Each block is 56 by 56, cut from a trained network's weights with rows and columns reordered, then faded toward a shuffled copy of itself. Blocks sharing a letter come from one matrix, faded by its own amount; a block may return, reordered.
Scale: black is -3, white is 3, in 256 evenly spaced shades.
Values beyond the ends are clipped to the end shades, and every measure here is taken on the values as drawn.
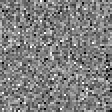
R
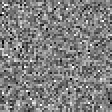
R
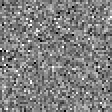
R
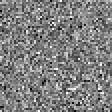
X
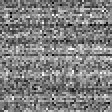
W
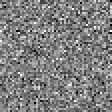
X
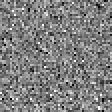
R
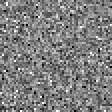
R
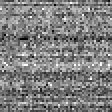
W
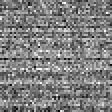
W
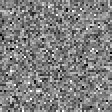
R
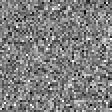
X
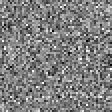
X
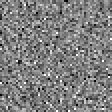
R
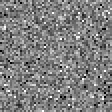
R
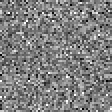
X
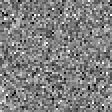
R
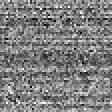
W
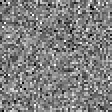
X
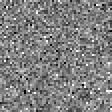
R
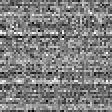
W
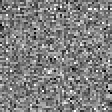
X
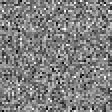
X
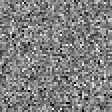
X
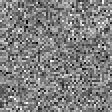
X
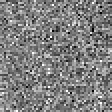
X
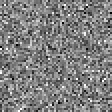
X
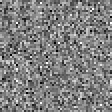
X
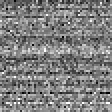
W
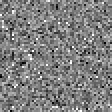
R
